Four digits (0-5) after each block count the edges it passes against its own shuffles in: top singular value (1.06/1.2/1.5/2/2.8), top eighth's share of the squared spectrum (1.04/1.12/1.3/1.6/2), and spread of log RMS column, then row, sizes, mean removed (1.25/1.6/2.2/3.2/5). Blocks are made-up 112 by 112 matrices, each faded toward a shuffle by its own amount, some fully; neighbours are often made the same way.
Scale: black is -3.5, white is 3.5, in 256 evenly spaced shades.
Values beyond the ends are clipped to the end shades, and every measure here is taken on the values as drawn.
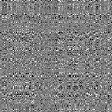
5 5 3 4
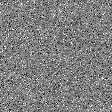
2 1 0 0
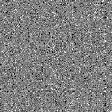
4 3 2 2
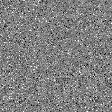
3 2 1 1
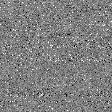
1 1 0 3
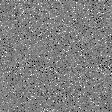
2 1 0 0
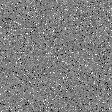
1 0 0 0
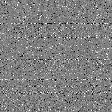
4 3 1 3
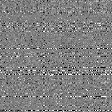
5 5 1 4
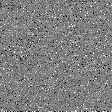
2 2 0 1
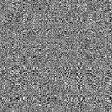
4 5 3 3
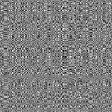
5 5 4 4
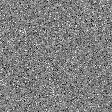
2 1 0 0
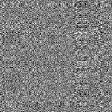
4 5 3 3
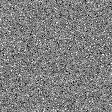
0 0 0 0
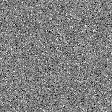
2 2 0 0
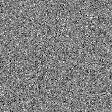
3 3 1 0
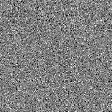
3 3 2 1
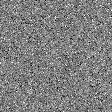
0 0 0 0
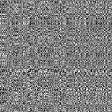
5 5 4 4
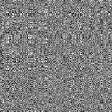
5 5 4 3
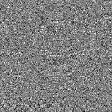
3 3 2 2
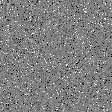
2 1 0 0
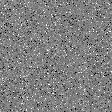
2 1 0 0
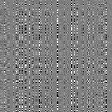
5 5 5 3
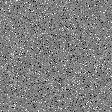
0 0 0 0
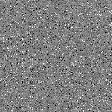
3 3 2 1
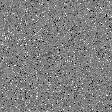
2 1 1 0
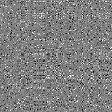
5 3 2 2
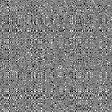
5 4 3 3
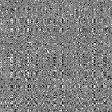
5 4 3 3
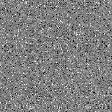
4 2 1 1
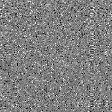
4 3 1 2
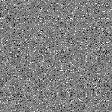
4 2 1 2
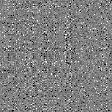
4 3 2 2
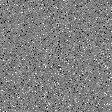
2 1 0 0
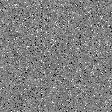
2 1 1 0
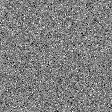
0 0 0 1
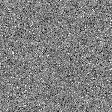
0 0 0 0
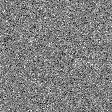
0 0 0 0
